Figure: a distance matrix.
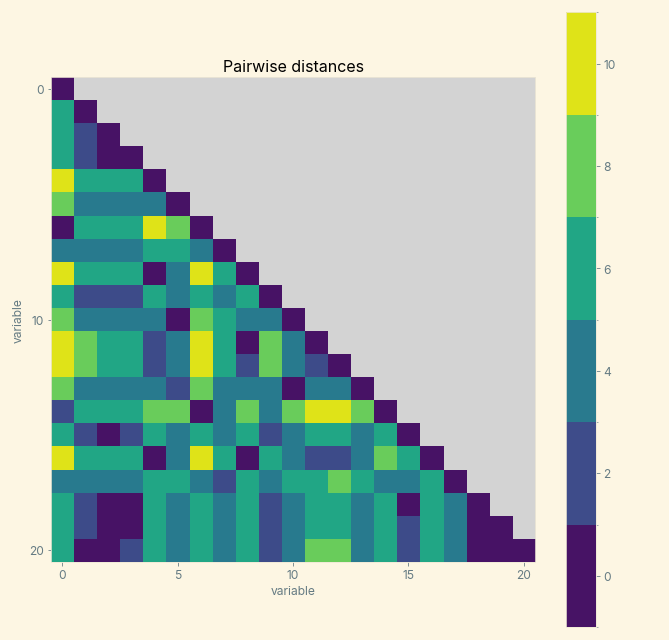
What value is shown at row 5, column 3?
4
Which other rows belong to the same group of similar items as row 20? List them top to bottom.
1, 2, 3, 9, 15, 18, 19
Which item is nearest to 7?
17
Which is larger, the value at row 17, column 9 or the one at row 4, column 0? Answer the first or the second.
the second
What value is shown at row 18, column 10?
4
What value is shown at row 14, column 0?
2
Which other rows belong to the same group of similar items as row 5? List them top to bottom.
10, 13
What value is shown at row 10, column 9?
4
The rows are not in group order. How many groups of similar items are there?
5
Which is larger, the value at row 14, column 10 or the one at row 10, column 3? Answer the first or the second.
the first
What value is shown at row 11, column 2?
6
